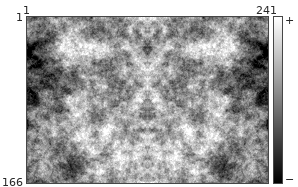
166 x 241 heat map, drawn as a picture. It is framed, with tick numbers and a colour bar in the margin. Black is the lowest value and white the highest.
Slope: none. Mirror symmetry: left to right. Odd rows or columns: none.
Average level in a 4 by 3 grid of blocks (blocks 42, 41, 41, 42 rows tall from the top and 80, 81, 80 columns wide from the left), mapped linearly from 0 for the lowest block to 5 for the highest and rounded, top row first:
232
030
343
252
